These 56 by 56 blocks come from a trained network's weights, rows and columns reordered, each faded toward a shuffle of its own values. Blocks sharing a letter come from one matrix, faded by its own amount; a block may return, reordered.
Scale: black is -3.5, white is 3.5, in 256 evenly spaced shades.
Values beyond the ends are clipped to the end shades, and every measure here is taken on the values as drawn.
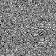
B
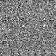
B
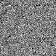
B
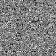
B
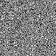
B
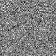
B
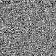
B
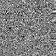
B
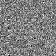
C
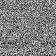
B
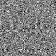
B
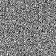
C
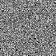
B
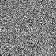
C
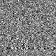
B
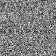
B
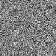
C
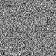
C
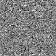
B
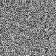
C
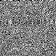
B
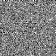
B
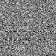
B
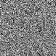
C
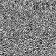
C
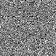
B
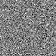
B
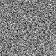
C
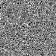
B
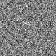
C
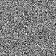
C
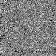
B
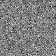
B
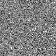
B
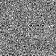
B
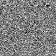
B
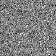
B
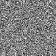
C
